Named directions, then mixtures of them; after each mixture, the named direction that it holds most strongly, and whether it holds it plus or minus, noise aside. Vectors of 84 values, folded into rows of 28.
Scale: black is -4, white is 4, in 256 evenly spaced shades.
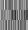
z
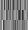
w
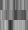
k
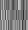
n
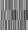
z, plus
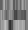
k, plus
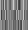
n, minus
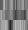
k, plus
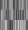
k, plus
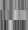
k, minus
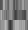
k, plus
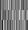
w, minus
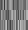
z, minus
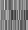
z, plus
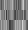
k, plus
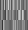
w, minus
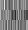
z, plus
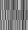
n, plus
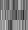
n, plus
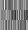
z, plus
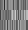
z, minus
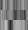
k, plus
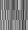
n, plus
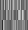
w, minus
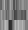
k, plus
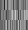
z, minus
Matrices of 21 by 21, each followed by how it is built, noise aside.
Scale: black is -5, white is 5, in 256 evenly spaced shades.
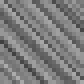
Toeplitz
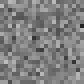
noise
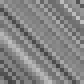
Toeplitz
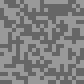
noise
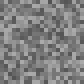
noise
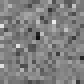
noise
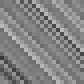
Toeplitz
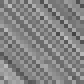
Toeplitz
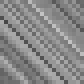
Toeplitz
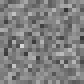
noise
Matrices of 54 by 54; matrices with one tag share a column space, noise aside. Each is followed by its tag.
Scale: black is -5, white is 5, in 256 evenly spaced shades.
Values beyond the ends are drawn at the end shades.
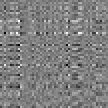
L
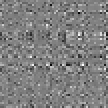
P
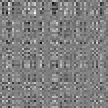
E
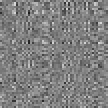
E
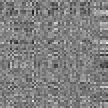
E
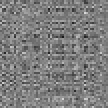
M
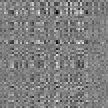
E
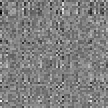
E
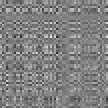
M
